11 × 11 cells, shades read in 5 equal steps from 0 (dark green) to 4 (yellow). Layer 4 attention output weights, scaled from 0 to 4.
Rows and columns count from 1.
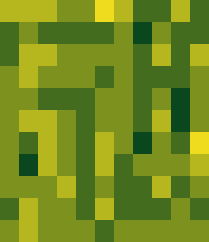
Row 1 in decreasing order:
4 3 3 3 3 3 2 2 1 1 1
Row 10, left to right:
1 3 2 2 1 3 1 1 1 2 1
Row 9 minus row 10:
1 -1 0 1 0 -1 0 0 2 -1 1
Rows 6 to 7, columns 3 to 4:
3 2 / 3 2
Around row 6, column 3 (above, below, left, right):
1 3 3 2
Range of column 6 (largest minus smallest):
3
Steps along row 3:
up same down same same same down up down up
